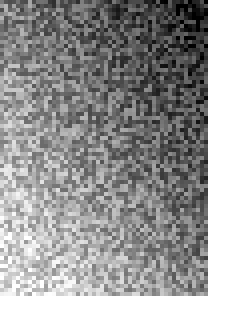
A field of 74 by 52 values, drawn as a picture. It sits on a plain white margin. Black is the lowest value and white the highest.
The texture is fine-grained noise. The ninth with the lowest average is the top right. No regular stripes run through it. The halves do not mirror each other. Values rise toward the bottom left.
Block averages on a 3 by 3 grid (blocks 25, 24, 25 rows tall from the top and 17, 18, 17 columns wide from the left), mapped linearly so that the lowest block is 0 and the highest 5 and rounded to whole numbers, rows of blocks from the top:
2 1 0 | 4 2 1 | 5 4 2
